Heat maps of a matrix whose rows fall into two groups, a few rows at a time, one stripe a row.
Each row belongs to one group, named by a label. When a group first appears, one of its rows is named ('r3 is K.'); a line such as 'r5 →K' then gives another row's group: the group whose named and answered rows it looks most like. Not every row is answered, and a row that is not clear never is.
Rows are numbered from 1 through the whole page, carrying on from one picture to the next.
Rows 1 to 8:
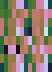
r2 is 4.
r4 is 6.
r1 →6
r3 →6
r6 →4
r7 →6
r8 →6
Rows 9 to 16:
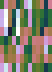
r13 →4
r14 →6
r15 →6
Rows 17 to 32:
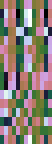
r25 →4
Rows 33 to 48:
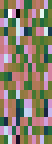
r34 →4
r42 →6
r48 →4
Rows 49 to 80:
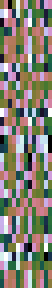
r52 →4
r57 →4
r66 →6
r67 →6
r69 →6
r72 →6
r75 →4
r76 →6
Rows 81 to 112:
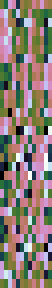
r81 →4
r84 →4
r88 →4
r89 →4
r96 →4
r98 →6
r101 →4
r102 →6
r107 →6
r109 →6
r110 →6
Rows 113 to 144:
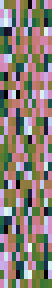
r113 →6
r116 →4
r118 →4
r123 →4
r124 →6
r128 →6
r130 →4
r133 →4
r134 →6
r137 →4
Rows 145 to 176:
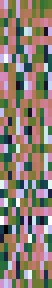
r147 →4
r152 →6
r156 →4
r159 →6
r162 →4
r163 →6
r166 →6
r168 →4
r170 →4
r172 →6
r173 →4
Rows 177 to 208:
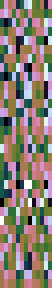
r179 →4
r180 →6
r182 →4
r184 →6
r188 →6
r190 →4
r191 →4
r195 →4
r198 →4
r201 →6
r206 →6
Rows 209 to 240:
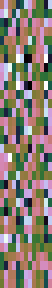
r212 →4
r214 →6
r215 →6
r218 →6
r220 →6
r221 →4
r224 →4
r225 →6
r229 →4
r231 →6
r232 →4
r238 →4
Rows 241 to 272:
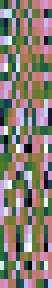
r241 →4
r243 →4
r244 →4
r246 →4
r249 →4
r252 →4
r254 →6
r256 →4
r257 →6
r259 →6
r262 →6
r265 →6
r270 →6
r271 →4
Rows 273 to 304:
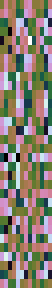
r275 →6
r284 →6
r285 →6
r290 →4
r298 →4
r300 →4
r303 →6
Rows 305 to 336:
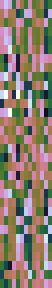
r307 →6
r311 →4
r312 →4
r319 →6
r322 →4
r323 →6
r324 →4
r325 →6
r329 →6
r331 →6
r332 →6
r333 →6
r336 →4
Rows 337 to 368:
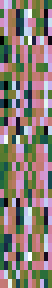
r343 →4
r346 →4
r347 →6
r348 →4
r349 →6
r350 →4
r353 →6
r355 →4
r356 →6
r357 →6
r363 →4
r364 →4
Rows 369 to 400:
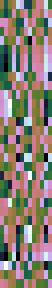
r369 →6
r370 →4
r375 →4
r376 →4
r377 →6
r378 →4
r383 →6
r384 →4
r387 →6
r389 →4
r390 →4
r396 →4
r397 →4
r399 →6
